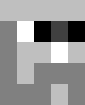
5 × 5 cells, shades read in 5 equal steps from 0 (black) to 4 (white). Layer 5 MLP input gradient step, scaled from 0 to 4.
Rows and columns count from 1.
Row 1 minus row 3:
1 0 0 -1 0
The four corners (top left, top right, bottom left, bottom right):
3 3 2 2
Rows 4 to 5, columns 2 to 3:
3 2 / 2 2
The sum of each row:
15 7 15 11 11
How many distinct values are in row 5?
2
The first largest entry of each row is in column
1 2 4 2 4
